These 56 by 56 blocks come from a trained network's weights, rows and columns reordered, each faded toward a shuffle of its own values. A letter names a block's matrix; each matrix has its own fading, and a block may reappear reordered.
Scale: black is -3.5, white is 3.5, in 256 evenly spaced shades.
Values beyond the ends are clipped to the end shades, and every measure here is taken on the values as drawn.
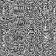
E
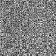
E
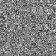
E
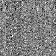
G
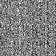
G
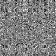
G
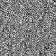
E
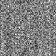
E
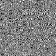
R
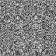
E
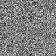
E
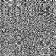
E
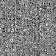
G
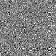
R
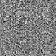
E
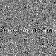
R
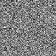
E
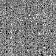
G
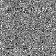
R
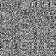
E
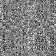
G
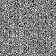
G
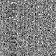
G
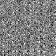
G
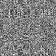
E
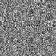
E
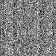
G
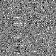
R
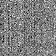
G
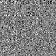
R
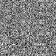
E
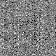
G
